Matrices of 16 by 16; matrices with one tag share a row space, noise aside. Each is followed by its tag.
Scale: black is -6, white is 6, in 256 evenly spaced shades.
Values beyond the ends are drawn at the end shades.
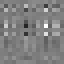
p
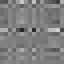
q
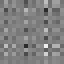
p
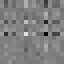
p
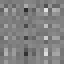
p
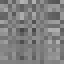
q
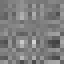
q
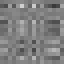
q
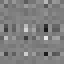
p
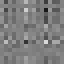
p
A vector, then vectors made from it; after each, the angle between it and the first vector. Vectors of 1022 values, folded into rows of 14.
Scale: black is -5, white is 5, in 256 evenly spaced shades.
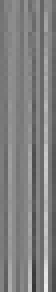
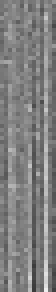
nearly parallel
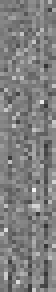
partly opposed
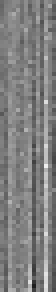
nearly parallel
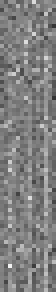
partly aligned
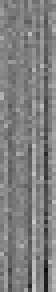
nearly opposite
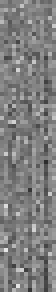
partly opposed
